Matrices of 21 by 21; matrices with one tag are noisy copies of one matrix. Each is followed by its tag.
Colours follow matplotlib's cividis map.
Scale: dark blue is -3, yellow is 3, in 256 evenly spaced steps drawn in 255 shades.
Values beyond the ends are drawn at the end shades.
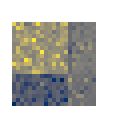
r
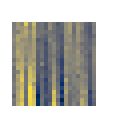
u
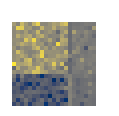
r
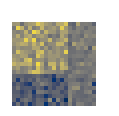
r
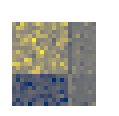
r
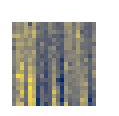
u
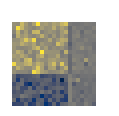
r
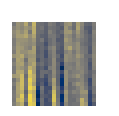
u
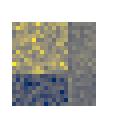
r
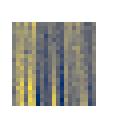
u
